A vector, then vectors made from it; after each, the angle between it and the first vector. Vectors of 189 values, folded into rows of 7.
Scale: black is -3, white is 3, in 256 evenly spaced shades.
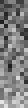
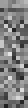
orthogonal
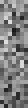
partly opposed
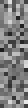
orthogonal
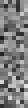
orthogonal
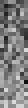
nearly parallel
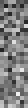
partly aligned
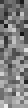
nearly parallel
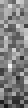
nearly opposite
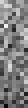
nearly opposite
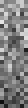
nearly opposite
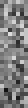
partly opposed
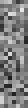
orthogonal
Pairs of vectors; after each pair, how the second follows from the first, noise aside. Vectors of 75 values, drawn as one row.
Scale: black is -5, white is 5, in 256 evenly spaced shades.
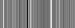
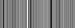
negated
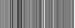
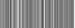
sign-scrambled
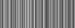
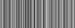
negated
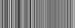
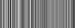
negated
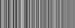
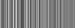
negated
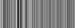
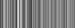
negated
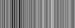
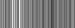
negated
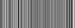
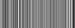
negated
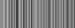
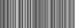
negated
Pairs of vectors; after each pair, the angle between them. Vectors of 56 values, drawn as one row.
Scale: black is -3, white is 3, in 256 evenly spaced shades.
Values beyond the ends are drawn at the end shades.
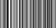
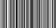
orthogonal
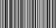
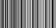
partly aligned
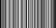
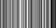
partly aligned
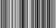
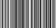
orthogonal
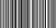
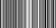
partly aligned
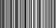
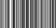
partly opposed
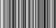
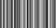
orthogonal
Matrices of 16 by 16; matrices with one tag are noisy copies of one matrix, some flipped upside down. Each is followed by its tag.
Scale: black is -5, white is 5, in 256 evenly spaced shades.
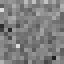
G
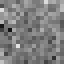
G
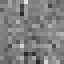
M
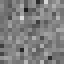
M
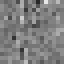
M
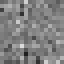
M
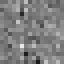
M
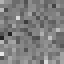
G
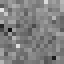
G
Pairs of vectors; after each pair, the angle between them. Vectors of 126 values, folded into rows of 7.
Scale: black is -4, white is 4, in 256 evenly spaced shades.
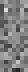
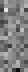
nearly parallel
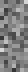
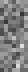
partly opposed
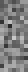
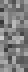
partly aligned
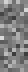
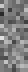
partly aligned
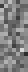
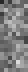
partly opposed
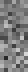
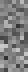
nearly parallel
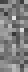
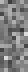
partly opposed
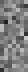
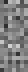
partly aligned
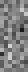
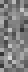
nearly parallel
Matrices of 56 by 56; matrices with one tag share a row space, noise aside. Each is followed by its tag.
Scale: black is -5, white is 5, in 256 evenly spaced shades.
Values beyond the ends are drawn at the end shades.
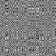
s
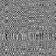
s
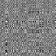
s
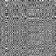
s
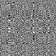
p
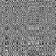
s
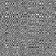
s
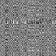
s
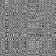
s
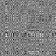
s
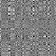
p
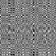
p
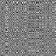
s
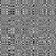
p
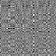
p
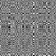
p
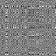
s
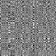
p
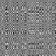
s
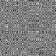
s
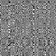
p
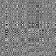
s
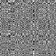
p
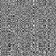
p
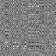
s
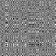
s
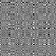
p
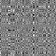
p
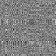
s
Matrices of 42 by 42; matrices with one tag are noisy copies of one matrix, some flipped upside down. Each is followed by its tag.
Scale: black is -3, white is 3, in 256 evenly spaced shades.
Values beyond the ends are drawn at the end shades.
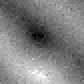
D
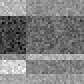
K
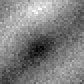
D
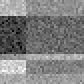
K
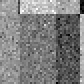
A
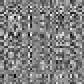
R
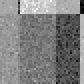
A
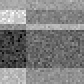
K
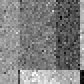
A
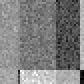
A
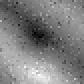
D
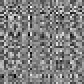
R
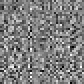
R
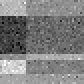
K
